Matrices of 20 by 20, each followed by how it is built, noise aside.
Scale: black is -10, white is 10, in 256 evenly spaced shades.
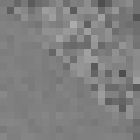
upper triangular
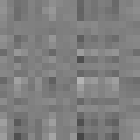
low rank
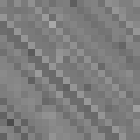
Toeplitz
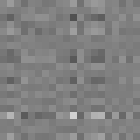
low rank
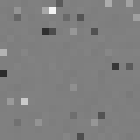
sparse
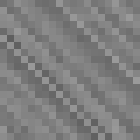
Toeplitz
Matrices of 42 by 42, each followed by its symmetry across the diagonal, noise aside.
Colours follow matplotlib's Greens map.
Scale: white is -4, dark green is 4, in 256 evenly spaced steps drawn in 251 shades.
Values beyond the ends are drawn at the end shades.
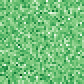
neither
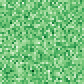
neither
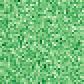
neither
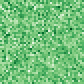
antisymmetric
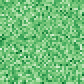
neither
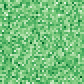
neither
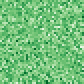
antisymmetric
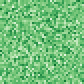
antisymmetric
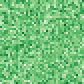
antisymmetric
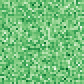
antisymmetric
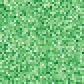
antisymmetric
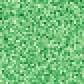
antisymmetric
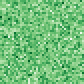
neither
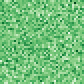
neither
